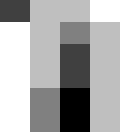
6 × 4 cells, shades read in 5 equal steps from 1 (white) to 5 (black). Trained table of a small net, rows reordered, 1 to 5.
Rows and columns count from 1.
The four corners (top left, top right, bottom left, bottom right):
4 1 1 2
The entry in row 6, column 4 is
2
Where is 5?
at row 5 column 3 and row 6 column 3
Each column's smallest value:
1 2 2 1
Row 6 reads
1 3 5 2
